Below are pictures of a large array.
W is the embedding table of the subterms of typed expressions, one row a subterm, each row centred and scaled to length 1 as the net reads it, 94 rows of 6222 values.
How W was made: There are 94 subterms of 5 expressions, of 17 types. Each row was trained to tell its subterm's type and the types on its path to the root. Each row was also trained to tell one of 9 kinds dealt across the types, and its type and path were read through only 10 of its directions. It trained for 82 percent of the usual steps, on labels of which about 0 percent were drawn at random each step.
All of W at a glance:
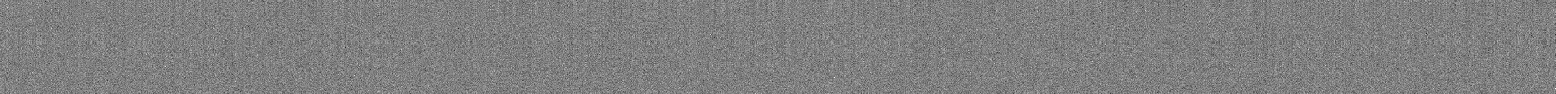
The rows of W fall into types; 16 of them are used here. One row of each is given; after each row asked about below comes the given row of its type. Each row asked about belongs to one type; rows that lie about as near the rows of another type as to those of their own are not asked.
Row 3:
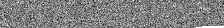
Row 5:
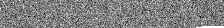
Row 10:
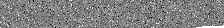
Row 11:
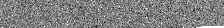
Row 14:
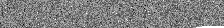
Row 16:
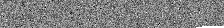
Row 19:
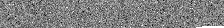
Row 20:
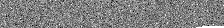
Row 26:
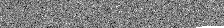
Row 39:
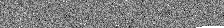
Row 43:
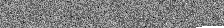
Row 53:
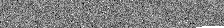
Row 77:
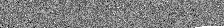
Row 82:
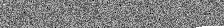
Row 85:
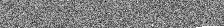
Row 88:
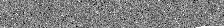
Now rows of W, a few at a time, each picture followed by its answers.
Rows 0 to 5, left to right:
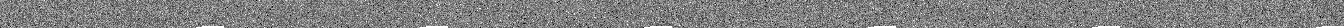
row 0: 14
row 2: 53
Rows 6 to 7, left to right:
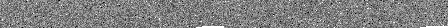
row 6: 14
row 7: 11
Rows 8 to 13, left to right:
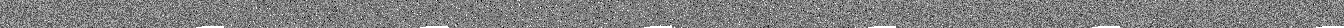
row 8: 14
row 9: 88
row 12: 14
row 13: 10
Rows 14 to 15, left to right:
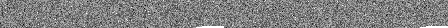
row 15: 19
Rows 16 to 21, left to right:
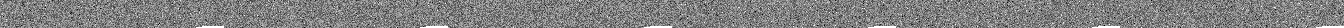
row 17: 82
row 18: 10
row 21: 88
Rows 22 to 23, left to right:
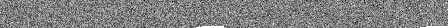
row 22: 14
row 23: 11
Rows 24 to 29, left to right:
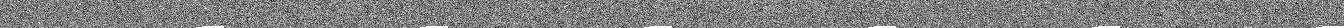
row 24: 82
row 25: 85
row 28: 20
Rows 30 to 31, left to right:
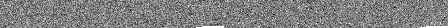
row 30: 16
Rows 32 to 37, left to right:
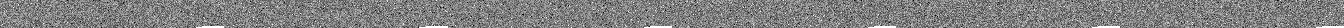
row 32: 53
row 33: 77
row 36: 11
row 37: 85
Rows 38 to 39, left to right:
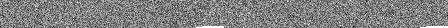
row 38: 85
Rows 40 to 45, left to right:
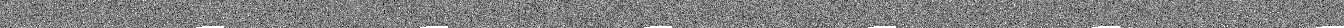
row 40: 16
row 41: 53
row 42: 43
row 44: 19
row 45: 20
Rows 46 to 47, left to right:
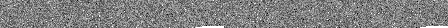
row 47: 53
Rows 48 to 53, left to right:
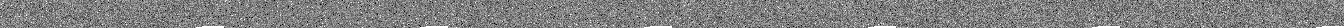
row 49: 5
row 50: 5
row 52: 5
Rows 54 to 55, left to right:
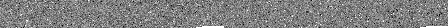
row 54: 16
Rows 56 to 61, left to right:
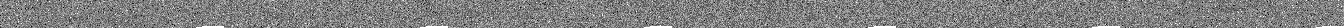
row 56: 19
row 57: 10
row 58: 5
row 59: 82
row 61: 77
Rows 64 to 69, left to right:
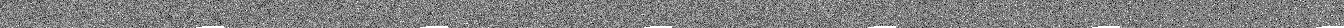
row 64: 16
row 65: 82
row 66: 43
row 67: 19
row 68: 77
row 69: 26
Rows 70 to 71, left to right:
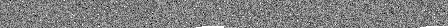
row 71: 5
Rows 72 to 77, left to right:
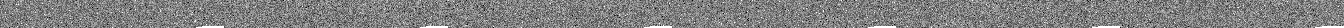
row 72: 20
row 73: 19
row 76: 16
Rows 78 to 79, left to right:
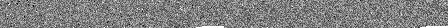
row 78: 85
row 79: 20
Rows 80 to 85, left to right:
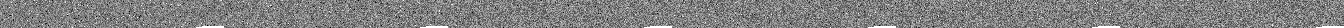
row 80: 88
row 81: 39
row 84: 11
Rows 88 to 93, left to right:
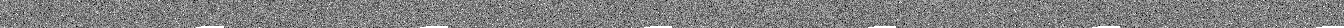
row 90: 3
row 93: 3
